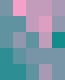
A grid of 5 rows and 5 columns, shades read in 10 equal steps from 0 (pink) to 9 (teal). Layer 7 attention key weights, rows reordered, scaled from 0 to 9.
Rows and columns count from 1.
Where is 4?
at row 2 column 5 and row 3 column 2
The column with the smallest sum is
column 4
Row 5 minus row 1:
3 8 4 1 2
